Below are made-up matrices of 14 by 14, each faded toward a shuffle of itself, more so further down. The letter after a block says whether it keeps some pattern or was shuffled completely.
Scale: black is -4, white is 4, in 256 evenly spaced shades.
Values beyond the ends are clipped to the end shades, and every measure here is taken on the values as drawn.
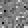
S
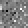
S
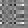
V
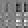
V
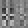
V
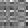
V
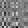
V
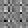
V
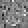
S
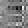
V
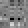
V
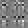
V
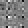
V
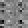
V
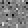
S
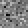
S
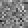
S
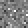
S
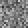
S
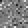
S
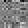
V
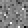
S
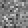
S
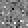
S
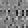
V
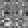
V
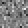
S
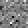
S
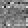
V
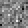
S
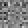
V
